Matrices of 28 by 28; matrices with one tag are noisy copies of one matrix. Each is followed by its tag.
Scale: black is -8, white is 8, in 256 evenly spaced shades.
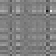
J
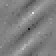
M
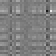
J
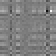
J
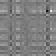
J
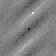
M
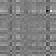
J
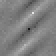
M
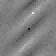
M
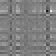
J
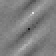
M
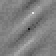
M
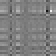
J
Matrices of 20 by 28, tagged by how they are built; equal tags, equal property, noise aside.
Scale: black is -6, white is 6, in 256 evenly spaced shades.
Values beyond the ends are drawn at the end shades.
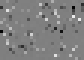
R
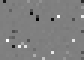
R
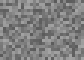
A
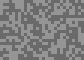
A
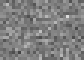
A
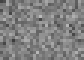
A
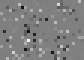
R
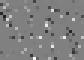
R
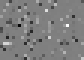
R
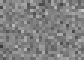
A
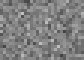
A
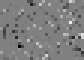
R
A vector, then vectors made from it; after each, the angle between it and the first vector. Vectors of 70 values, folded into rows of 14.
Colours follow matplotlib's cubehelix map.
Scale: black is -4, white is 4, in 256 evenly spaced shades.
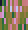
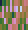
nearly parallel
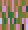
orthogonal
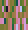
orthogonal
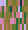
partly opposed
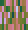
partly aligned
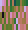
partly opposed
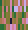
partly aligned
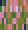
nearly parallel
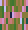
partly opposed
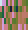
nearly opposite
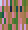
nearly opposite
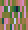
orthogonal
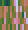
partly aligned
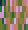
nearly parallel
